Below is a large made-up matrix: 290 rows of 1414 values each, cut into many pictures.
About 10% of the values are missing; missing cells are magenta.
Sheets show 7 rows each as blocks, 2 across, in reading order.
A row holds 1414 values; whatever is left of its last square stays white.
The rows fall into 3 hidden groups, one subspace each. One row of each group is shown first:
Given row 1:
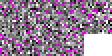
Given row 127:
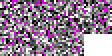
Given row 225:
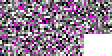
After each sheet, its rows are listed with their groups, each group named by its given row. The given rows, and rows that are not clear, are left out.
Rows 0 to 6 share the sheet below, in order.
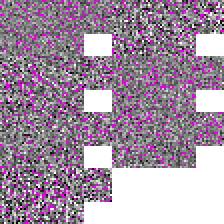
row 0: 127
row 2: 127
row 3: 1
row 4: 1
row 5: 1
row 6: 1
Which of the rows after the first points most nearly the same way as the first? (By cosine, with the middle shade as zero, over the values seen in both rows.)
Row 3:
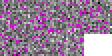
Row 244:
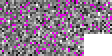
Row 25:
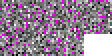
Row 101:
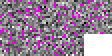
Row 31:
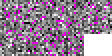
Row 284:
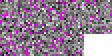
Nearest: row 25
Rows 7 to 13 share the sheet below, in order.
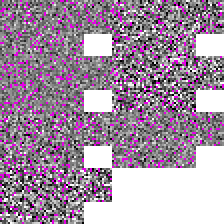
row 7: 1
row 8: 225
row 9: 1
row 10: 225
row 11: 1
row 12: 225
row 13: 127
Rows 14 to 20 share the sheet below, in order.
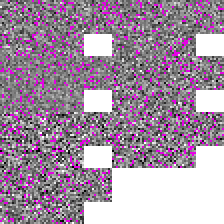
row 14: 127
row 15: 225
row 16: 1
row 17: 127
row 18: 225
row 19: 225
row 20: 225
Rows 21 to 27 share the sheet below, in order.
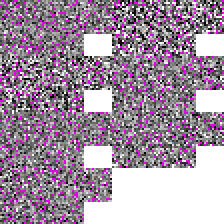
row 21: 127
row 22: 127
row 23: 1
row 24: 1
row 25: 1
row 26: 127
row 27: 127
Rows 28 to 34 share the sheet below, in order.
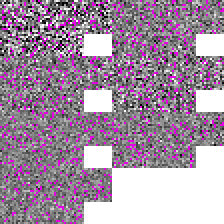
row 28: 225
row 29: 127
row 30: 1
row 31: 1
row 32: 225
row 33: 1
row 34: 1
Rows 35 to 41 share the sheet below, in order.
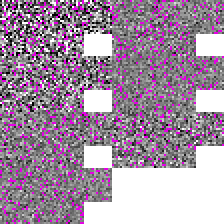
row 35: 1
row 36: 225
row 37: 225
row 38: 1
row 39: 127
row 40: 127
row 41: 225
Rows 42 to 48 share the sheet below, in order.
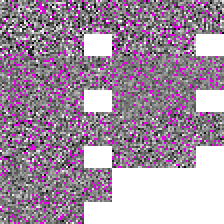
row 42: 225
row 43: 1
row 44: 1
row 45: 225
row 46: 225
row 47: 225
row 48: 225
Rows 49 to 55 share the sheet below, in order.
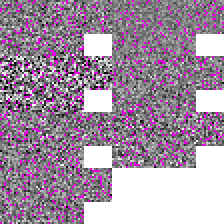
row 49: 225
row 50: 1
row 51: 127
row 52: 1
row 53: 225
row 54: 127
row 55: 1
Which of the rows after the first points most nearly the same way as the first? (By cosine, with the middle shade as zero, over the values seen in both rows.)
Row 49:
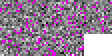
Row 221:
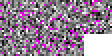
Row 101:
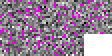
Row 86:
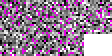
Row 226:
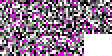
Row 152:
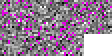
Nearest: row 101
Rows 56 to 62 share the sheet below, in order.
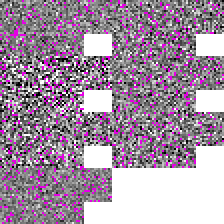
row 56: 127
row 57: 1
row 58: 225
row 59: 225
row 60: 1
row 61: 1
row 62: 225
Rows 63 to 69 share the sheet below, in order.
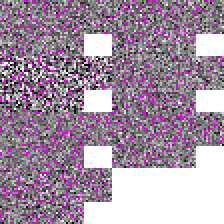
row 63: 127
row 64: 1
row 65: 127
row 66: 127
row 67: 225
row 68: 1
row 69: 225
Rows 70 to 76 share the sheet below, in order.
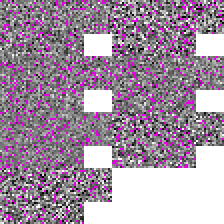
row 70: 1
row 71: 127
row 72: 1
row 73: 225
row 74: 225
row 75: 127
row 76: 225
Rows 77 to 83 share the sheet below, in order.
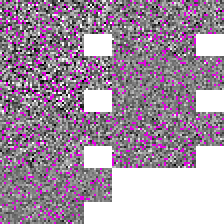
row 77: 1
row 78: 225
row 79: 225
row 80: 1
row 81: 225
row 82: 225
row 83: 225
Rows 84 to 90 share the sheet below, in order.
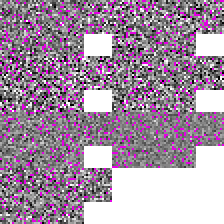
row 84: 1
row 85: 127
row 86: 127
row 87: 1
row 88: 225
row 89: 225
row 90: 127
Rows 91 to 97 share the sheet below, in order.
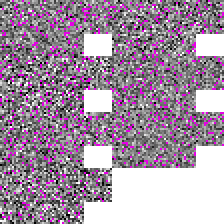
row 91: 127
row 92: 225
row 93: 225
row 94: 1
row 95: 127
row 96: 127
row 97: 127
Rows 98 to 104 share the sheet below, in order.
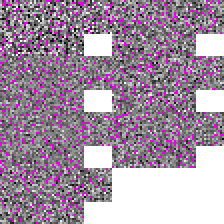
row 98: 1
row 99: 127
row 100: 127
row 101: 225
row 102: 1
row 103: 1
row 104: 127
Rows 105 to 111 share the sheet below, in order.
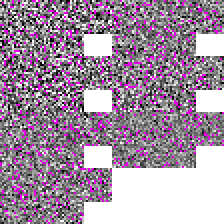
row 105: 1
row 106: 127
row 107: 225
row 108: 1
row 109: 127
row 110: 225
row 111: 225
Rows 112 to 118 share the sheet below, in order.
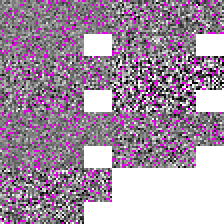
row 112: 225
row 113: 127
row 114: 1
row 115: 1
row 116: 225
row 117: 225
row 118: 225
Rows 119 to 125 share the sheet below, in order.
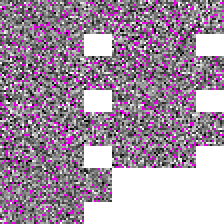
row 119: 127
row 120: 225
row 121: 127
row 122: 127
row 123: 127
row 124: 127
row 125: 127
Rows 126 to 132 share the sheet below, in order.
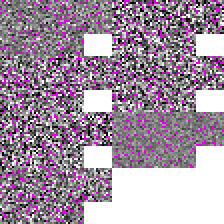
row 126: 225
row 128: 225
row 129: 127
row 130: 1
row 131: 127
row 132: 225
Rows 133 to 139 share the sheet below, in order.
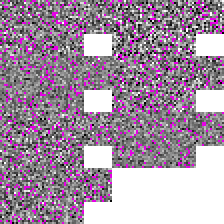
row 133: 127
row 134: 1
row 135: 1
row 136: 225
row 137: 225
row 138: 127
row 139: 1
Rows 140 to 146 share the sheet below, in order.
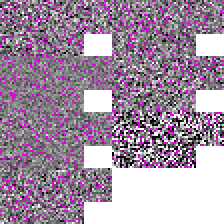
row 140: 127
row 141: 1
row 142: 225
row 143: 225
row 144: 127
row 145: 225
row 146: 225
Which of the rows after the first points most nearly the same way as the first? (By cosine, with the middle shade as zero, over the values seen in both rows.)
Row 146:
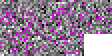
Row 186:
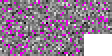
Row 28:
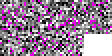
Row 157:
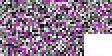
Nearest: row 157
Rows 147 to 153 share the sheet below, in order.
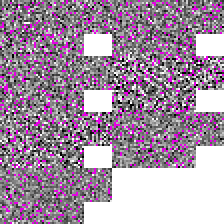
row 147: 1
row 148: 1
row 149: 1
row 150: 127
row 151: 1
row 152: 225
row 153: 1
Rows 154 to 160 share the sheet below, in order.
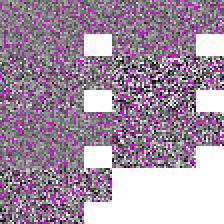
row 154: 127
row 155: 127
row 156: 127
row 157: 225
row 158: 127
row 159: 1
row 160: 127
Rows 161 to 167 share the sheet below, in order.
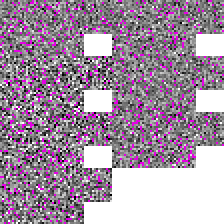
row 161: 225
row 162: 225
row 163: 1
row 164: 127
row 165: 225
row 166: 225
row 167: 1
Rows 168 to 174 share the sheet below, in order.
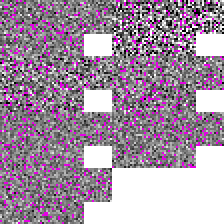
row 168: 127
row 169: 1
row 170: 127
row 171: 1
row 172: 1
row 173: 1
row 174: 1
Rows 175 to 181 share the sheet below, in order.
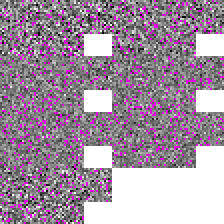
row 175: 1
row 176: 127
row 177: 1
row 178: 1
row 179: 225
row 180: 225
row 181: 225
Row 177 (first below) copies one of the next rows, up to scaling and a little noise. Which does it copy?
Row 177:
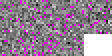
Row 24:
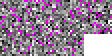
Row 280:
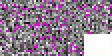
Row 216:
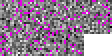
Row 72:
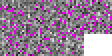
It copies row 24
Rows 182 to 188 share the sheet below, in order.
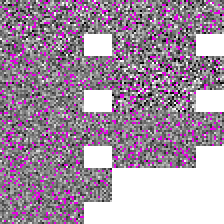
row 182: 225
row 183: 1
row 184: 225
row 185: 225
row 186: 225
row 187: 1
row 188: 1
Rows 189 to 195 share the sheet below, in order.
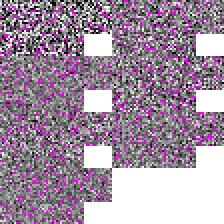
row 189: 1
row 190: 225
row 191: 127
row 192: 1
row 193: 1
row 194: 1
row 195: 127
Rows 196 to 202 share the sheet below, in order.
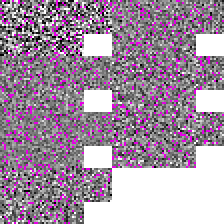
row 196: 225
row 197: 1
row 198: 1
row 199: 127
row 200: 225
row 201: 127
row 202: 1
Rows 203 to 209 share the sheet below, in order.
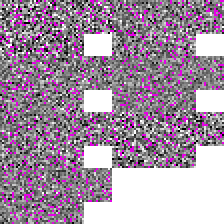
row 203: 1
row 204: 1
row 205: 225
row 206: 225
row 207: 1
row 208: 127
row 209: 225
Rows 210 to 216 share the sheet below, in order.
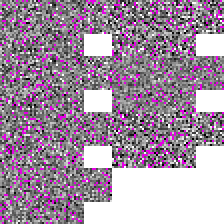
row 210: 1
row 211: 127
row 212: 1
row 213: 225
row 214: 1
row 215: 127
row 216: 1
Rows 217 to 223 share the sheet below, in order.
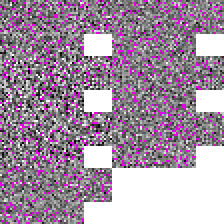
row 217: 127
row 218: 225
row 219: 1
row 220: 1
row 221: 1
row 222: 1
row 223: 127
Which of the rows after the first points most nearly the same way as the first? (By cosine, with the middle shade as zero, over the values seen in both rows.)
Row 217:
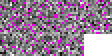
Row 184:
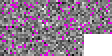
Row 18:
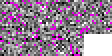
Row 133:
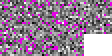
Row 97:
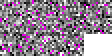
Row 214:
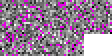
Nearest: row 133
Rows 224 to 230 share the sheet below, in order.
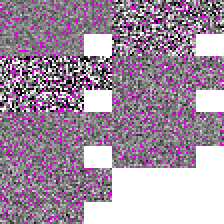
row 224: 127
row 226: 127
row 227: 1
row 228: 127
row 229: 1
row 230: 127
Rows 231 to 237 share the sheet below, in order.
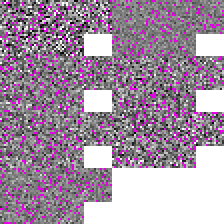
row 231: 225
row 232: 127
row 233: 127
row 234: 1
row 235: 127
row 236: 127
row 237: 225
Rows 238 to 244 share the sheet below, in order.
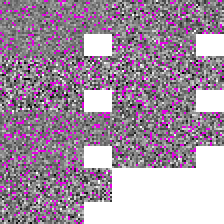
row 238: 225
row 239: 127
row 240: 1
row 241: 127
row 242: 1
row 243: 127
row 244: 1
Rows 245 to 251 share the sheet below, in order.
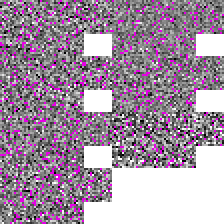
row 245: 127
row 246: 1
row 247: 1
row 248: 225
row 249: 1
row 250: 127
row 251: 1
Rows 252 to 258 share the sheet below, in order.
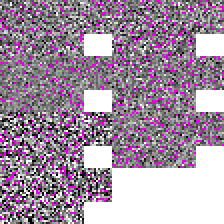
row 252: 127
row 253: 225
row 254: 225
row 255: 1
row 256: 127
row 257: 225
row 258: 225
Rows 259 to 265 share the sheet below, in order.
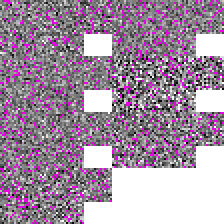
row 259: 127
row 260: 1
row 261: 1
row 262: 1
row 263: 225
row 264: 127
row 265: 225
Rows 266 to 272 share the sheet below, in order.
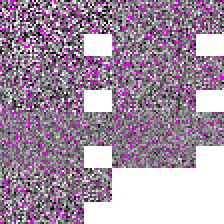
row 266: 1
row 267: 1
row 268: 1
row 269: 1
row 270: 1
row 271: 127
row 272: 1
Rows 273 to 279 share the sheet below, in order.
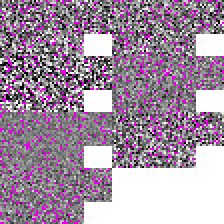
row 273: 1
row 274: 1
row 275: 127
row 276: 1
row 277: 127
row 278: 1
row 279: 127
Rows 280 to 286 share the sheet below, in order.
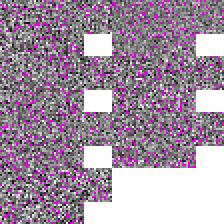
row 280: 1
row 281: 127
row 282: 127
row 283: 1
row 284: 225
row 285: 127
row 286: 225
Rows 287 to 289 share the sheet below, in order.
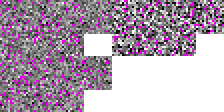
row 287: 225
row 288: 127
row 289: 225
